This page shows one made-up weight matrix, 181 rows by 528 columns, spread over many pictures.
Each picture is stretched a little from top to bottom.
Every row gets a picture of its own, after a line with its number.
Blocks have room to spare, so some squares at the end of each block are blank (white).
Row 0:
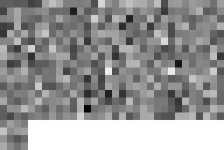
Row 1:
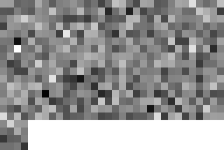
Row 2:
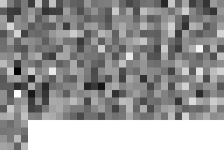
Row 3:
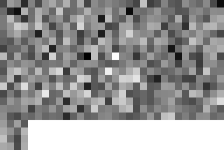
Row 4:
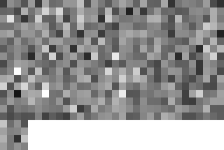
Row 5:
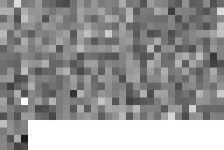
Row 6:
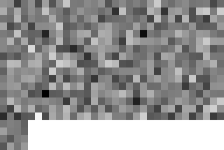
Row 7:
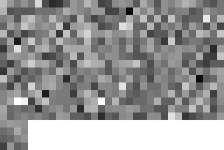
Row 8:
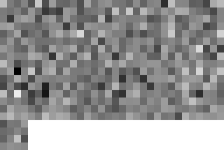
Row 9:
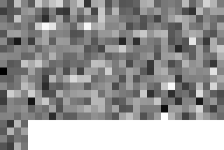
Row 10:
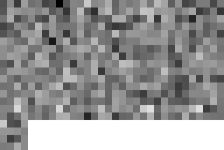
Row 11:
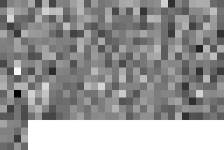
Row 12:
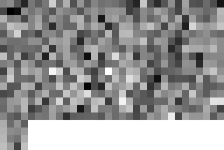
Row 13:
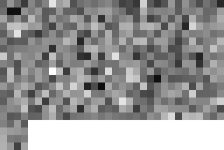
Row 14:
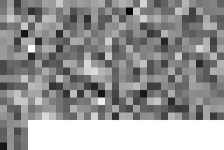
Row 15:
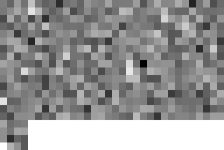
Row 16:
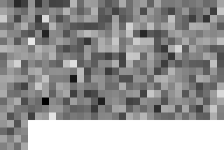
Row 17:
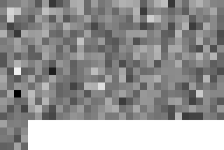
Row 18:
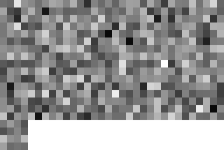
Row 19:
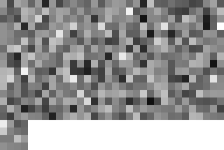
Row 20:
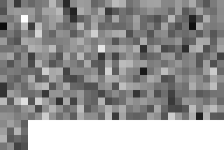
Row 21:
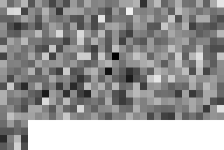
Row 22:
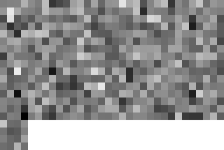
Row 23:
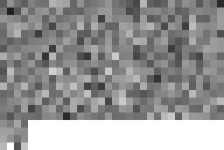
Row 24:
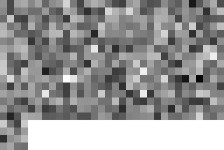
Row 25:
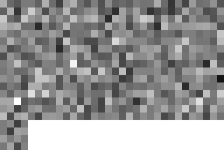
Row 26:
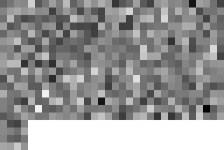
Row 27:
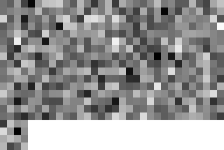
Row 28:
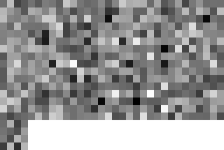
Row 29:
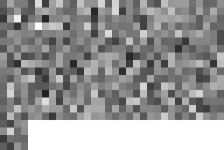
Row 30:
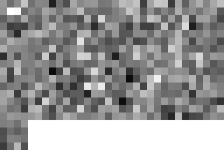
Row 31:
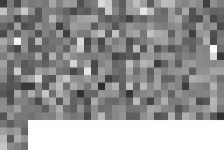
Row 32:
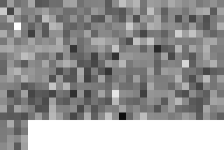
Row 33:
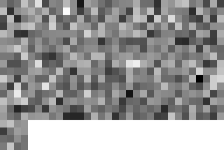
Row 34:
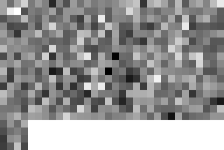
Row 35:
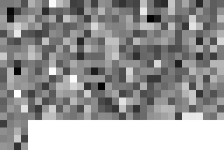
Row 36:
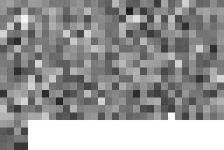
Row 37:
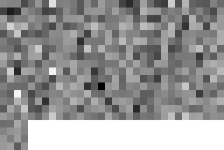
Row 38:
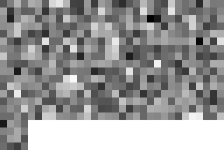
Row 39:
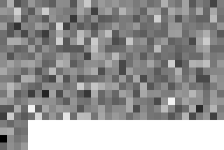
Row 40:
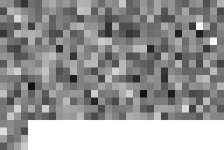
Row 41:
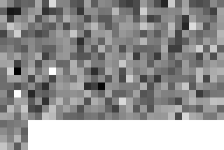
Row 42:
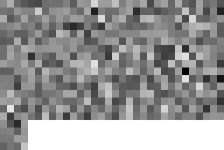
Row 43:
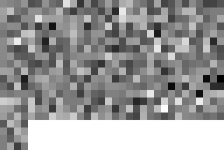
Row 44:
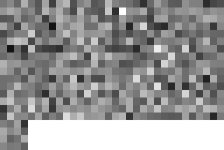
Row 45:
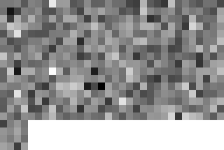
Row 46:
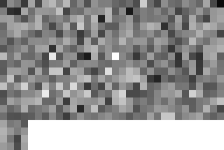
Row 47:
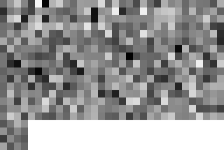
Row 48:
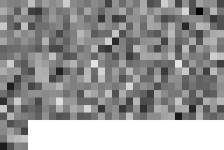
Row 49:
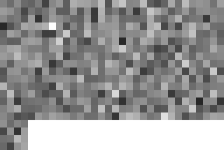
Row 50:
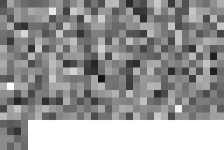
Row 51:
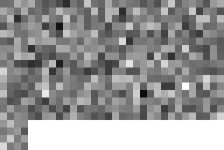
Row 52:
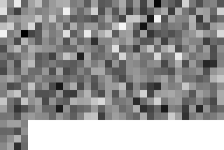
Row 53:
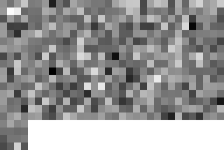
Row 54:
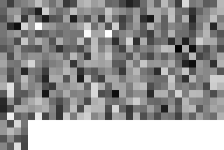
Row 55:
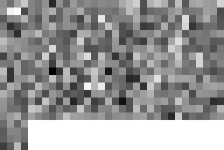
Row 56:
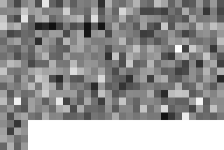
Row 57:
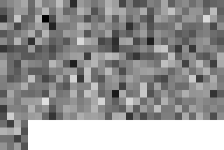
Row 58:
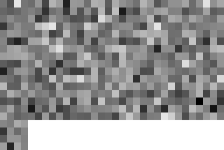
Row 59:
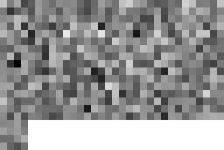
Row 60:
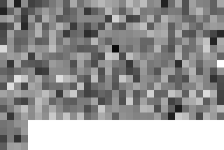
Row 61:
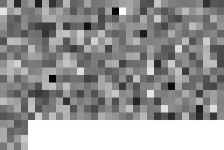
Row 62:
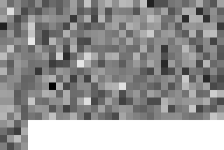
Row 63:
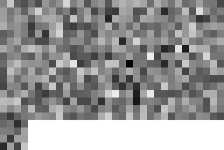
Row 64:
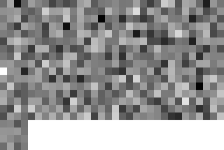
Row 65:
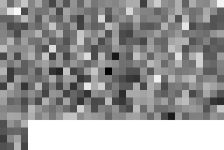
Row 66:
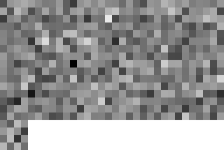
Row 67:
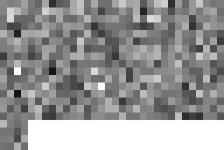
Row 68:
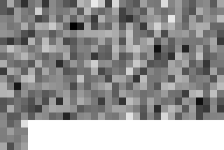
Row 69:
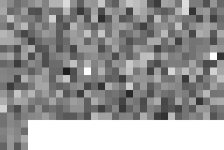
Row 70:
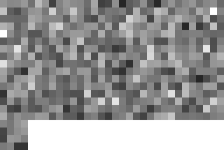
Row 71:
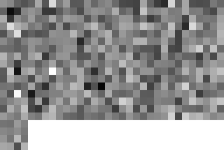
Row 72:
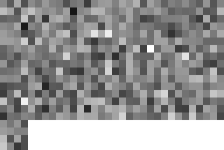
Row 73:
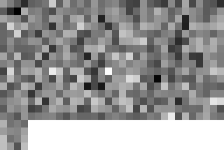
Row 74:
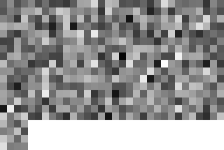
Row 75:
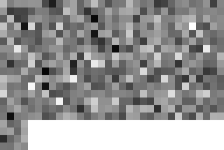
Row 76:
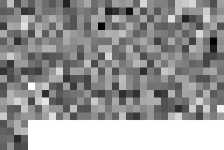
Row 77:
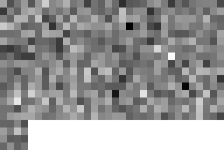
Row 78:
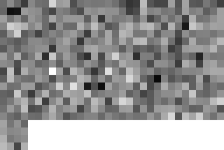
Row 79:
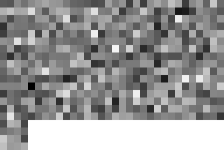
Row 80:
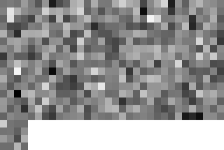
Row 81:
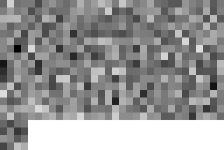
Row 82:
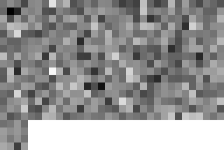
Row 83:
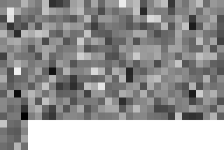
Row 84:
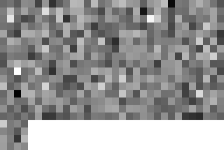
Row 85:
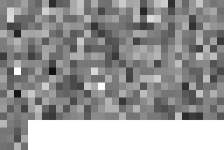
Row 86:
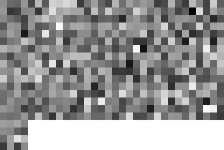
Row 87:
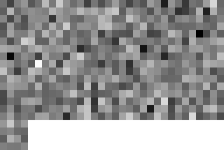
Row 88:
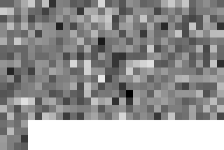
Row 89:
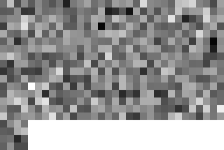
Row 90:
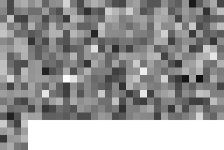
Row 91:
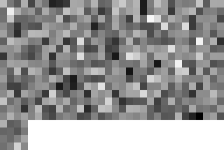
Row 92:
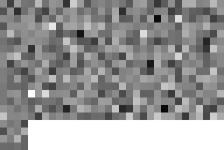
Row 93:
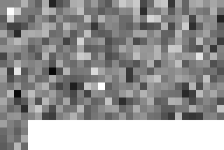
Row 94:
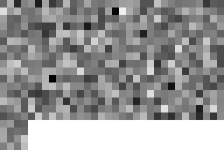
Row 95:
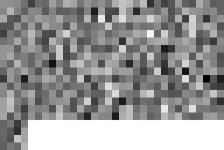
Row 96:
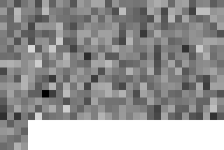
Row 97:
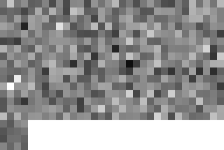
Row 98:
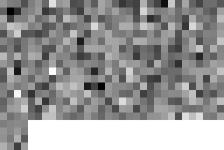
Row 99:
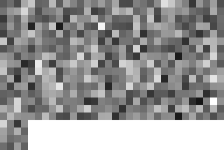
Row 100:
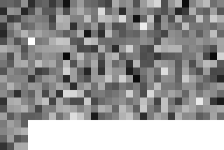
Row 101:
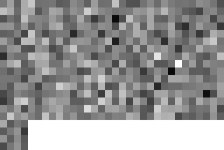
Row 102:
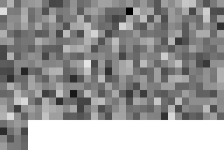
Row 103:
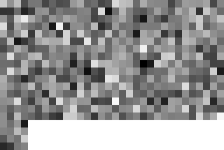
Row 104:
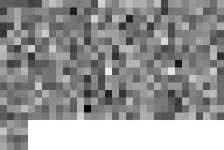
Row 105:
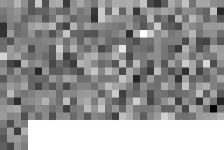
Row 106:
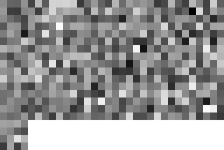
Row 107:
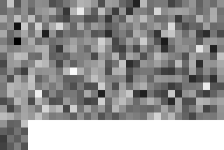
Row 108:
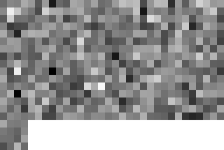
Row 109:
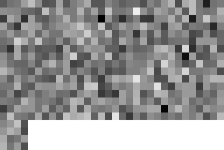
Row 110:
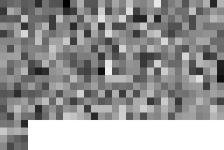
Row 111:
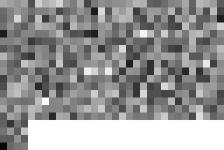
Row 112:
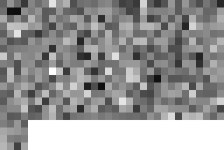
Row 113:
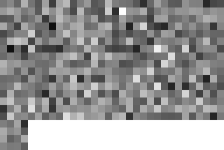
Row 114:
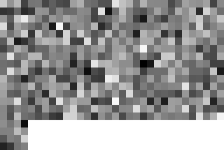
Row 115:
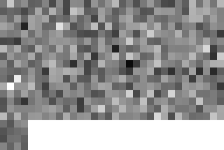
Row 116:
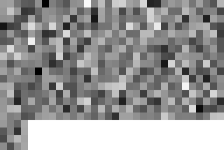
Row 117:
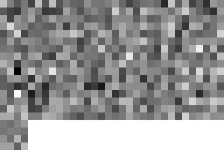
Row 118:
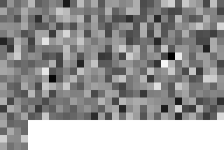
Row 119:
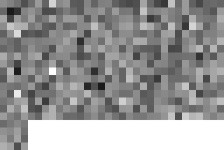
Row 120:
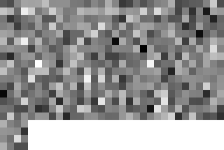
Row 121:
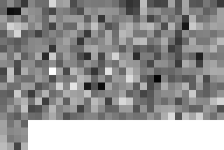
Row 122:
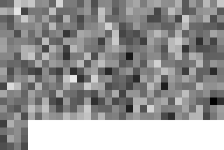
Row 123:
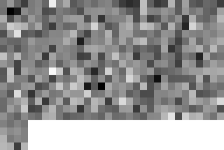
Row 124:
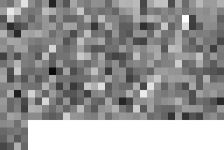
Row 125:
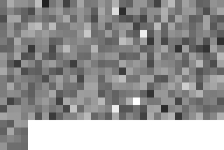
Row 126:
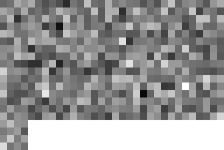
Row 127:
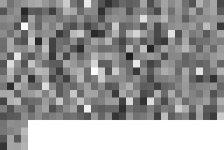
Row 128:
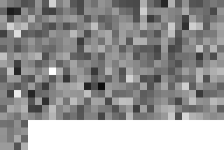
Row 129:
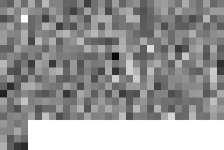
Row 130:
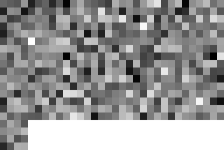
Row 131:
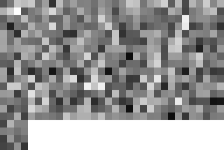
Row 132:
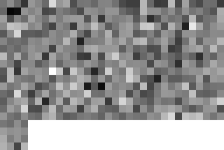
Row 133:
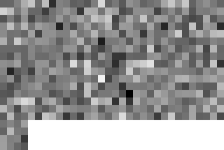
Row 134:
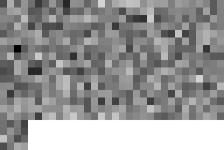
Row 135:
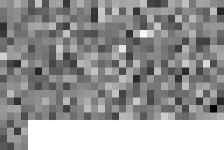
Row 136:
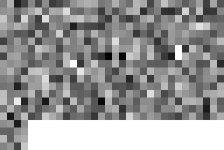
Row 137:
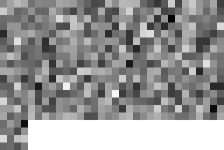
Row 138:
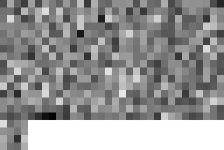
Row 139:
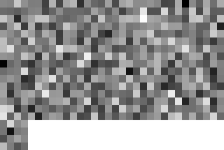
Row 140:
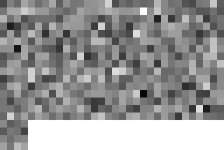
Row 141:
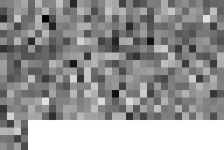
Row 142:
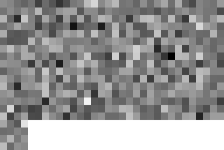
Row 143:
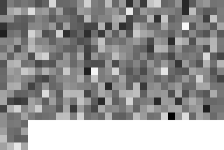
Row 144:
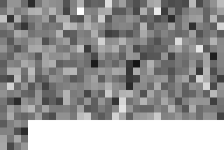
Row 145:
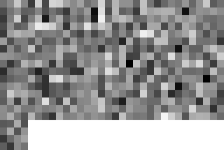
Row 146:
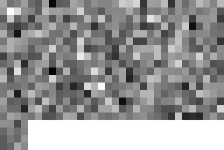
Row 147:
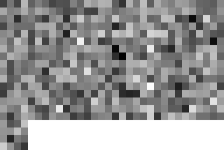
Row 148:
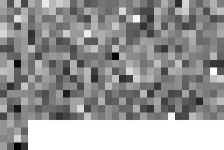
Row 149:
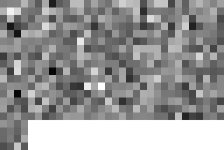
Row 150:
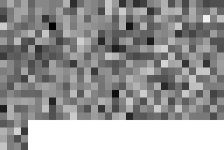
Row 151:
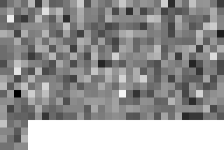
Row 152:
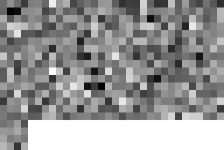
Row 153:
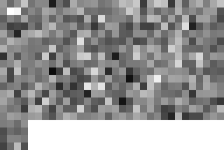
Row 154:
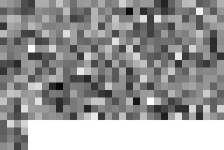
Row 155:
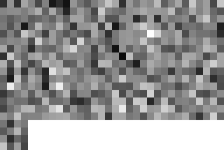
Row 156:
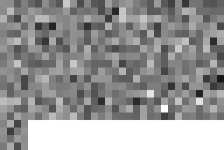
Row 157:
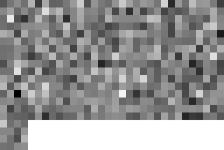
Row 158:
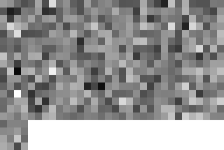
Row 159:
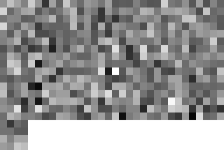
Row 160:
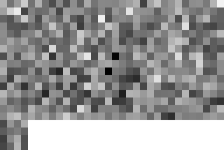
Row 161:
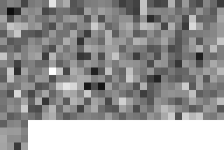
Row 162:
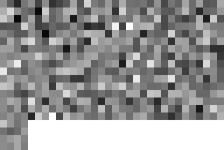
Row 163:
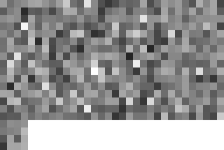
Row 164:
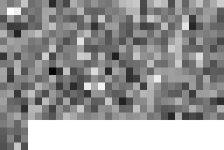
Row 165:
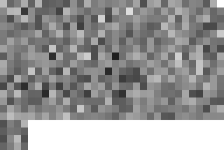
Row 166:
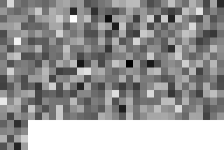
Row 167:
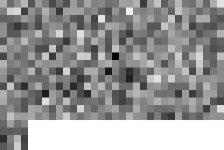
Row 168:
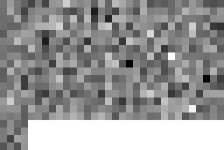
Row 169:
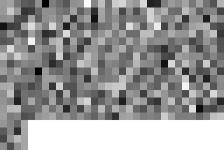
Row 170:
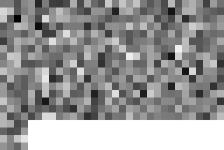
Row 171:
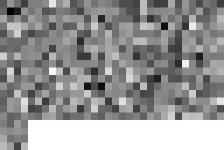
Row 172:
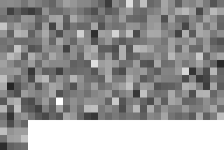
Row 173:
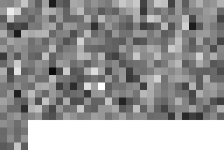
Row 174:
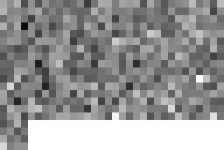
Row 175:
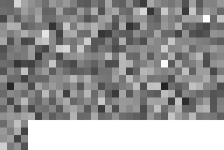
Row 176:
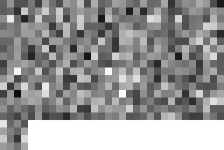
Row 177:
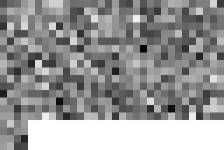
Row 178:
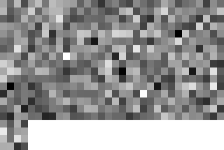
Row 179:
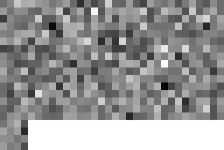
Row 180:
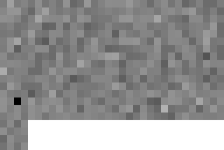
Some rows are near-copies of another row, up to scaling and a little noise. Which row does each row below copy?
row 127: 163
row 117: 2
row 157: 151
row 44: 113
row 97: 115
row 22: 83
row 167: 21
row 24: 90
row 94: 61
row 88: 133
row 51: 126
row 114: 103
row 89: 76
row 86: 106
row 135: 105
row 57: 141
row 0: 104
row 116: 169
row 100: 130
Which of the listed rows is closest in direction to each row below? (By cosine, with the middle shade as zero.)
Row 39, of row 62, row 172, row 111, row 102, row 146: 111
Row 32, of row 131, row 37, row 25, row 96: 96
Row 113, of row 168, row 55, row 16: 168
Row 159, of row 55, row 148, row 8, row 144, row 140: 140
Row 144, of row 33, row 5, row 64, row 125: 5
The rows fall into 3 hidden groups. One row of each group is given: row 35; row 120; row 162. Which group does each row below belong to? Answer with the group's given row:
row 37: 35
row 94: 162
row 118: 162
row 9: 162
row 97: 120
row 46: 35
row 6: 162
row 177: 120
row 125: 162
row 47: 162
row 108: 35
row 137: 162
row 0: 120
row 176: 35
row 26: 120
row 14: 120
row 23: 35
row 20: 120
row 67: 35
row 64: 162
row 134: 120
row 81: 120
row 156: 162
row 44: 162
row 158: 35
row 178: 120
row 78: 35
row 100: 120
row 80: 35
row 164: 35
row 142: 162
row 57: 162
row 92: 162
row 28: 162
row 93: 35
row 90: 120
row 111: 162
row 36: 120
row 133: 120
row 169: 162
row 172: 120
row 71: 35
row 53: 35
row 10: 120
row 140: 120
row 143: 120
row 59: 120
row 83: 35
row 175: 162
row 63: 162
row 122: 35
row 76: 120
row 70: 120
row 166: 162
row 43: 162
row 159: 120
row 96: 162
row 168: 162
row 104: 120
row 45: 35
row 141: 162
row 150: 162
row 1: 120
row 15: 120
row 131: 35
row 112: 35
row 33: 120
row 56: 162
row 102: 120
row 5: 120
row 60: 120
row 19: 120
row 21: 35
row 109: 162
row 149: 35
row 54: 162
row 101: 120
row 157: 35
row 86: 120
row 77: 162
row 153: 35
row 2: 35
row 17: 35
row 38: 35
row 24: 120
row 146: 35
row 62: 162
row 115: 120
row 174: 120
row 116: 162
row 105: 162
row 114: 120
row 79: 120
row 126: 162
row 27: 120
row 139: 162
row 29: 162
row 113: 162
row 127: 120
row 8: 35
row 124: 35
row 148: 120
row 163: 120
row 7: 120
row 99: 120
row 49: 162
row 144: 120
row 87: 120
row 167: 35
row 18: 162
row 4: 35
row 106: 120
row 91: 35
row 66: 162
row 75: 120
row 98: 35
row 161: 35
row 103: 120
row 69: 120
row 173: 35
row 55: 35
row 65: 35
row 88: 120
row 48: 120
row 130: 120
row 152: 35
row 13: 35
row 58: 162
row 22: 35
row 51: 162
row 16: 162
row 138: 35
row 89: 120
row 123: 35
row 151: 35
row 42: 162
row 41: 35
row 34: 35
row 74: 162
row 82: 35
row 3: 35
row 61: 162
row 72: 120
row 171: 35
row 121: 35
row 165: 35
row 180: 162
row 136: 162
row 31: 120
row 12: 35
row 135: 162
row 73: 35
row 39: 162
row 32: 162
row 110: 120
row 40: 120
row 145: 162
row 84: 35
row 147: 120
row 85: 35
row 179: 162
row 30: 35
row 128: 35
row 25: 162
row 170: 162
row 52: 120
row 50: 120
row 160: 35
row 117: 35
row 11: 35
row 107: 120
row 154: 120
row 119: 35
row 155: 120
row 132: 35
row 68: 162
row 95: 162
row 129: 120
